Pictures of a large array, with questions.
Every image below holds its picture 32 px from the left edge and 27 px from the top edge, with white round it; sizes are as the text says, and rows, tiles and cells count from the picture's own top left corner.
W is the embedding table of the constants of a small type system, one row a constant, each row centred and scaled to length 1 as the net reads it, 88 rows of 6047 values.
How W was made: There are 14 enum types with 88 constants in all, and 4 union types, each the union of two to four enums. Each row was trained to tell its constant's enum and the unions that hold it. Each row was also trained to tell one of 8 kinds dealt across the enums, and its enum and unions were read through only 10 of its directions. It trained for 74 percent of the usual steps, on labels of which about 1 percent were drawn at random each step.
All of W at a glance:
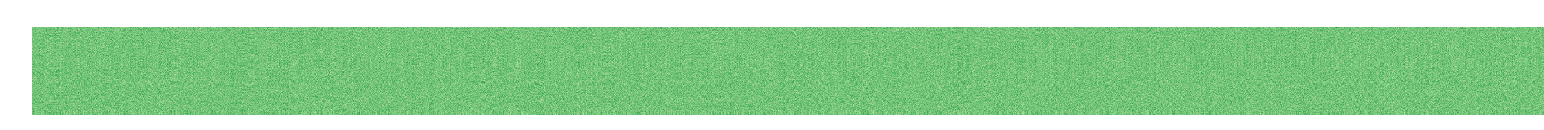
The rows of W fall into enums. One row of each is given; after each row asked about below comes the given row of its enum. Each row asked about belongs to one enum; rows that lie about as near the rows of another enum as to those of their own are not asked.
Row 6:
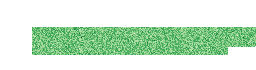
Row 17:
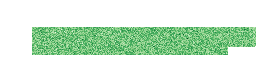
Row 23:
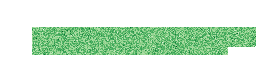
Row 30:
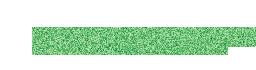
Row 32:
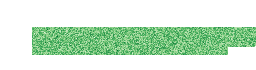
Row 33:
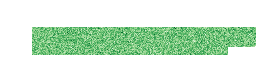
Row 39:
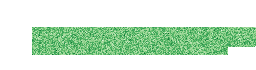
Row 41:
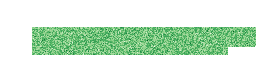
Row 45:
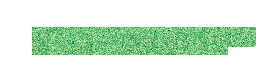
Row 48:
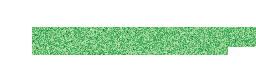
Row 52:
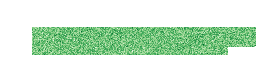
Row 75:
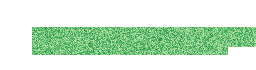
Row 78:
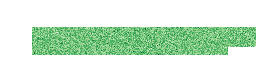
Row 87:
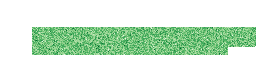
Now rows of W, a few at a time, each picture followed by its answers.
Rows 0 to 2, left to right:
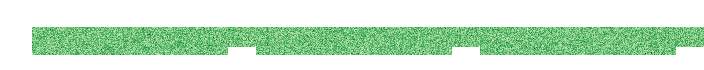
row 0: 33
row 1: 52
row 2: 87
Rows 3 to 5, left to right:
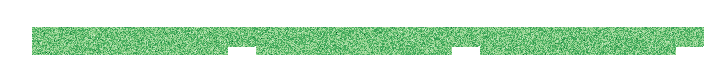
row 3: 48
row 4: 52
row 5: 30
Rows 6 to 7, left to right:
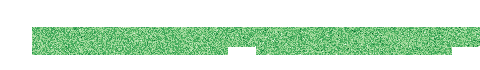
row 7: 41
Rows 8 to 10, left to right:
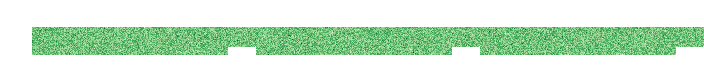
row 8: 87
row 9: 75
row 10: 41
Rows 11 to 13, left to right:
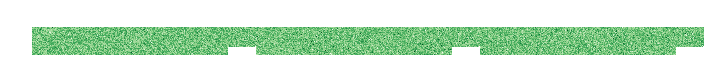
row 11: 41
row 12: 33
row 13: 6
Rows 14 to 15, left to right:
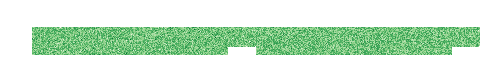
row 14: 23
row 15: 78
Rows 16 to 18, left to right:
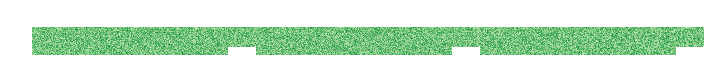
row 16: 33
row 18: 41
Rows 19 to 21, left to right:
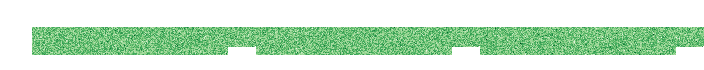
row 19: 52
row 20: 52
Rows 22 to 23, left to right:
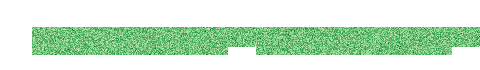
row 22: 78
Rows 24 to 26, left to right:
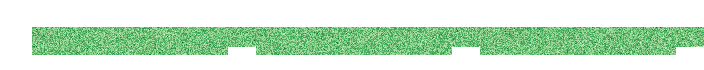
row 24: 78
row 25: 41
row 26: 23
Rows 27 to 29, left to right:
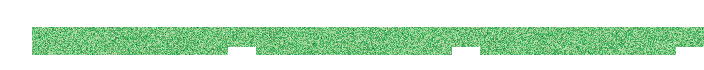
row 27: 45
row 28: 75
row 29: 32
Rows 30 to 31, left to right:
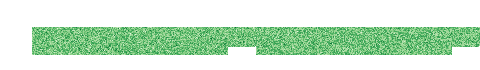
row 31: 78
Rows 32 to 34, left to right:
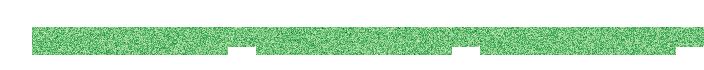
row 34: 41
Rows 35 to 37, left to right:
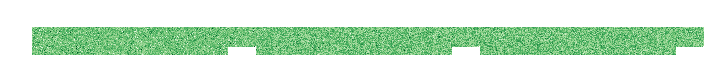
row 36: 45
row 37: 17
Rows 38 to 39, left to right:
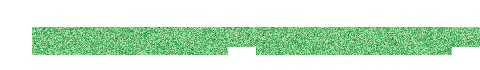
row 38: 23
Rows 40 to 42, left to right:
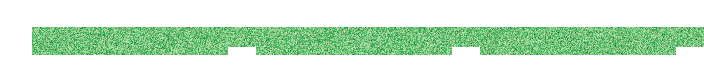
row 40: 32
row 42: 45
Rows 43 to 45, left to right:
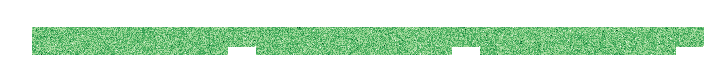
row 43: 33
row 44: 6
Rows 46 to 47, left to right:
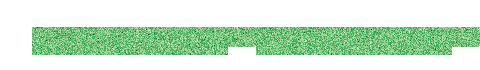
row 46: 17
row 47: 17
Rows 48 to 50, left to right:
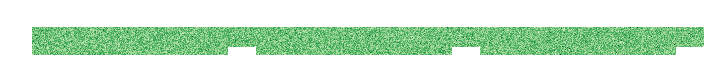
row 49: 30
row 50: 33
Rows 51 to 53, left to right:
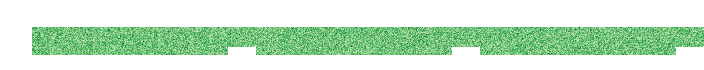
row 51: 45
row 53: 30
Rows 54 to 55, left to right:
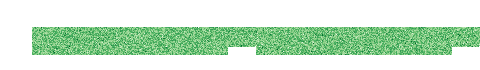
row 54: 32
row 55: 32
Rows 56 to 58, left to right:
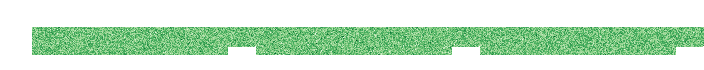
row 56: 75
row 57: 33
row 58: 48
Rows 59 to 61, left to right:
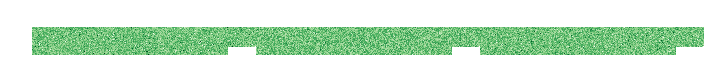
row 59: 45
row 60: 78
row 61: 75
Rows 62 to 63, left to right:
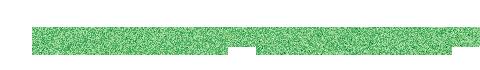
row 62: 30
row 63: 17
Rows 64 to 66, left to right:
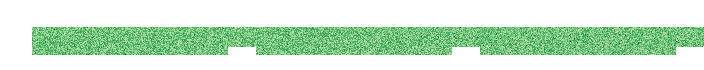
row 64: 78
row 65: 23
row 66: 87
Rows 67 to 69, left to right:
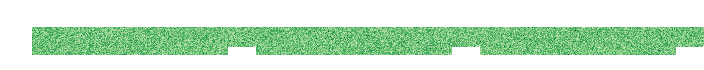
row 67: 75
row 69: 33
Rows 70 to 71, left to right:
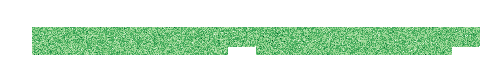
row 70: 48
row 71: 6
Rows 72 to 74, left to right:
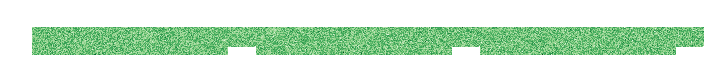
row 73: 41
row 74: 32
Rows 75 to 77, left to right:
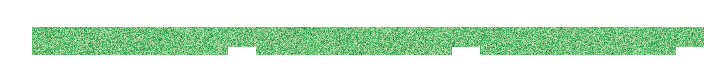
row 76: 45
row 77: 87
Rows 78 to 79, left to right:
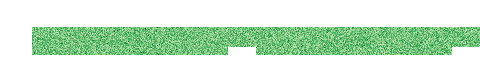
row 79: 48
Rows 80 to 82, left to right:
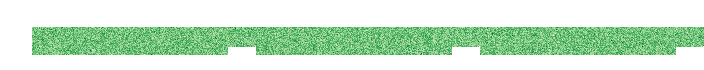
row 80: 30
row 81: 17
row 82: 45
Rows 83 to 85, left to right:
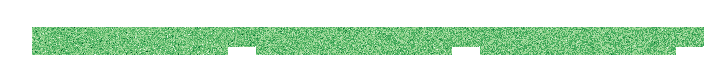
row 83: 6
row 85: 87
